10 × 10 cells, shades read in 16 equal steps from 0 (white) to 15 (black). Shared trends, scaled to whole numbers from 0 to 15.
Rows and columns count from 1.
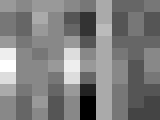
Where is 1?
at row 5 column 1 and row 6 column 5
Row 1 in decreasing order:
9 9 8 8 7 7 6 6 6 5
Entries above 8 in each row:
2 5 5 4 1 1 2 4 5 5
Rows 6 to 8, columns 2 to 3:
7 7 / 7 7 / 8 7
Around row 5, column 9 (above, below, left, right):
9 10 8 7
